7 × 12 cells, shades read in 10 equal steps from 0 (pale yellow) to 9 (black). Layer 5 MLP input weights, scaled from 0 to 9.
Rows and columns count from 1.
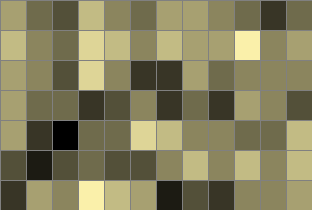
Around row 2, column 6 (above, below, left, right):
5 7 2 2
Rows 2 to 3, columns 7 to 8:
2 3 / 7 3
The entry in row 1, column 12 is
5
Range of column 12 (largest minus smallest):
4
